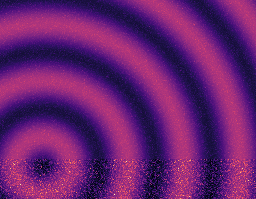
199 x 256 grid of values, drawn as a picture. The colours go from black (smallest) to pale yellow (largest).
Rings: centred on the bottom left. Seam: horizontal, 80% of the way down, the top part calmer. Average level on the scale: 30%. Ninth with the highest average: bottom left. Slope: none.
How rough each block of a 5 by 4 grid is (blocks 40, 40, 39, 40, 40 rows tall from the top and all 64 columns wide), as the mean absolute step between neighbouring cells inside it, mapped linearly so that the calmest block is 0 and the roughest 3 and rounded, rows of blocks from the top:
0 0 0 0 / 0 0 0 0 / 0 0 0 0 / 0 0 0 0 / 3 3 3 3
